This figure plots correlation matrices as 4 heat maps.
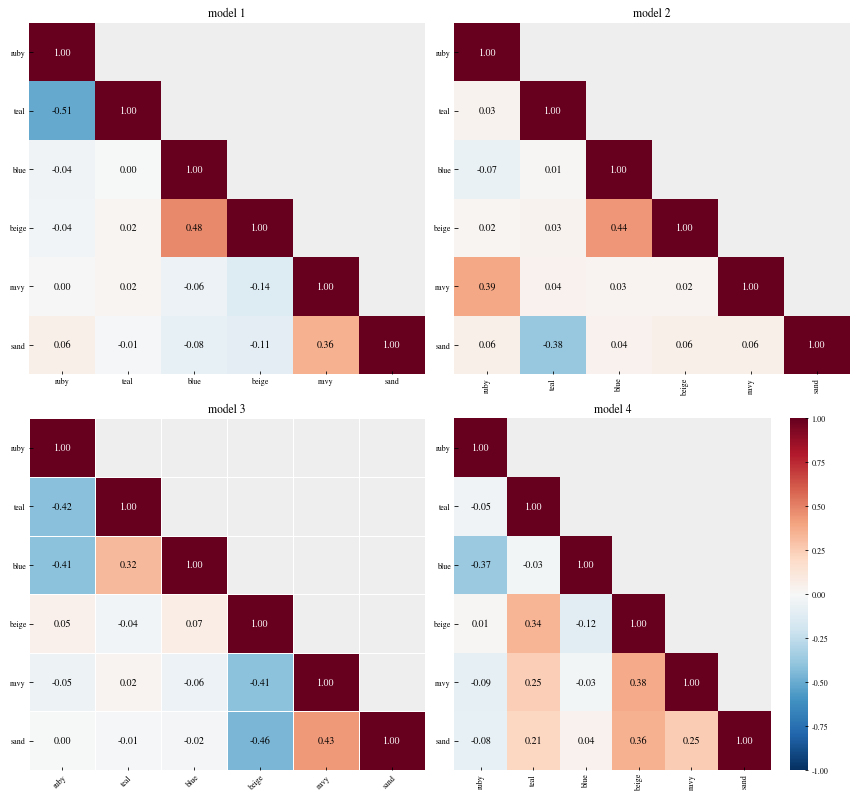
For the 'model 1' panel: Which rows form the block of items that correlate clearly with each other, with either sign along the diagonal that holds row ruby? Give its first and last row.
ruby to teal
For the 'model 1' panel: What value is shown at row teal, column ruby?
-0.51
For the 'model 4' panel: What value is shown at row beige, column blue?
-0.12
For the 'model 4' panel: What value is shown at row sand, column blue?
0.04
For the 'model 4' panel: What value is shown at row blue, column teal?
-0.03
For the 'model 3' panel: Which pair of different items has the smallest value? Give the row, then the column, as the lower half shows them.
sand, beige
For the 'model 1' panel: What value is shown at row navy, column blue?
-0.06
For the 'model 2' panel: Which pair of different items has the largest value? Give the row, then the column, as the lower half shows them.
beige, blue
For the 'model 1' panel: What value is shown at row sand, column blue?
-0.08
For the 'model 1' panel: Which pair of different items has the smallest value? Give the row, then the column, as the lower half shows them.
teal, ruby
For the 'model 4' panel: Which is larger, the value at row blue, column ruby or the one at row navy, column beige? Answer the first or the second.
the second
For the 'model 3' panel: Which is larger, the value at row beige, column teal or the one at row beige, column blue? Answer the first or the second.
the second
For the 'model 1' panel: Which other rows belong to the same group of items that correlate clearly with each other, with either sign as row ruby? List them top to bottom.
teal
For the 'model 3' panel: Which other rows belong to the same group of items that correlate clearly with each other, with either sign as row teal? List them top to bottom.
ruby, blue
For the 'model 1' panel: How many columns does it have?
6
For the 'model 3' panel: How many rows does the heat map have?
6
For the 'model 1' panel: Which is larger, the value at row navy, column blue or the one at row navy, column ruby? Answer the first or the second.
the second
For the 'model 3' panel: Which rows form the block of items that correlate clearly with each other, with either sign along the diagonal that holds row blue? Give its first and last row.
ruby to blue
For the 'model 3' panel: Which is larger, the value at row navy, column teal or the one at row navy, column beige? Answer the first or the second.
the first
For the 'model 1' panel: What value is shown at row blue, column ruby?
-0.04
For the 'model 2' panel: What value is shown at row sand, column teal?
-0.38
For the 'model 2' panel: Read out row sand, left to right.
0.06 -0.38 0.04 0.06 0.06 1.00
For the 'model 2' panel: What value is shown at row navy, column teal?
0.04
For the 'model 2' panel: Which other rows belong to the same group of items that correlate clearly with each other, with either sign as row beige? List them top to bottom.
blue
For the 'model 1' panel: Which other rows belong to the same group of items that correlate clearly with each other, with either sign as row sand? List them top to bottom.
navy
